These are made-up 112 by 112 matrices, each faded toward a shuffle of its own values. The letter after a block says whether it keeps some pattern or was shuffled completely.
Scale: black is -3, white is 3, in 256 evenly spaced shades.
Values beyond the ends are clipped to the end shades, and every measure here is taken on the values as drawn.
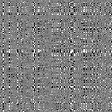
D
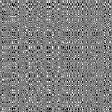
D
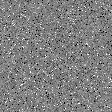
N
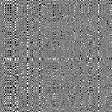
D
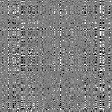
D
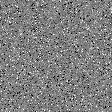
N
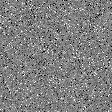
N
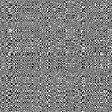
D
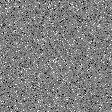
N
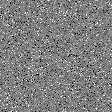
N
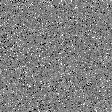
N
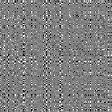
D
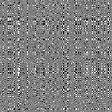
D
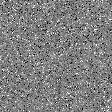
N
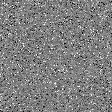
N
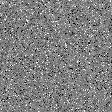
N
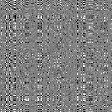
D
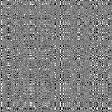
D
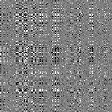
D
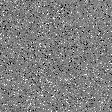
N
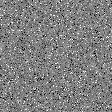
N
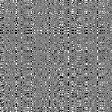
D
